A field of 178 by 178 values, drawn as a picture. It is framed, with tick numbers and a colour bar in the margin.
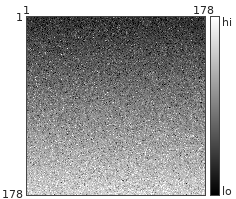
No single row or column stands out from its neighbours. No regular stripes run through it. Values rise toward the bottom.
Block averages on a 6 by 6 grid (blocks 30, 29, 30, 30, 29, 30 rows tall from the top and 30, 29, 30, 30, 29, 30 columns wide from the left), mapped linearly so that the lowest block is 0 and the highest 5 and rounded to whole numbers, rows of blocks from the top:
000000 / 111111 / 222222 / 333333 / 444444 / 555555
